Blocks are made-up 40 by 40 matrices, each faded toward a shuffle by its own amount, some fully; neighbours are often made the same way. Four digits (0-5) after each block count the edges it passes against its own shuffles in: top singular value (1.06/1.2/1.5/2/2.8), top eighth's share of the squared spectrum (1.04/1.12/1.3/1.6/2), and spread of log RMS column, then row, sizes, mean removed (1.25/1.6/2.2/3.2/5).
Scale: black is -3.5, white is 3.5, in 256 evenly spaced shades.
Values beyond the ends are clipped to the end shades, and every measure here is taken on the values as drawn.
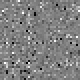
2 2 1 1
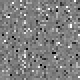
1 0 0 0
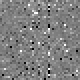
2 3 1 0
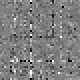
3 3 2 1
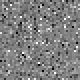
0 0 0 0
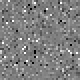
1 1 0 1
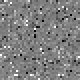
0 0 0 0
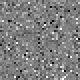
1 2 0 0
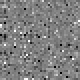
2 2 1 0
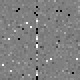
3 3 0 0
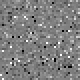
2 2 0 1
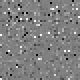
2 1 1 1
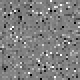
0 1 0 0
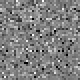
1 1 0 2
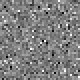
1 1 0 0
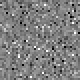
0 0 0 0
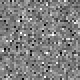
0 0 0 1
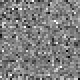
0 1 0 2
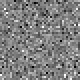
0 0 0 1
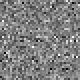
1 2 0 2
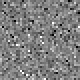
0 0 0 0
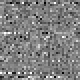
2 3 0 3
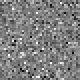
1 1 0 0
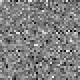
1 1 0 2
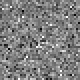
1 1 0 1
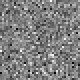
0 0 0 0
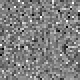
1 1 0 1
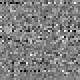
2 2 0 3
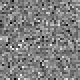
0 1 0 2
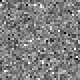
1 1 0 0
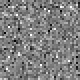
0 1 0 0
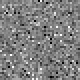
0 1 0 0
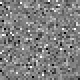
0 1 0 0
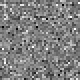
0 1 0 2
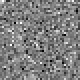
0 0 0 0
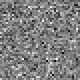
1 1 0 1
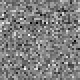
1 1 0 2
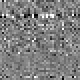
4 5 2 3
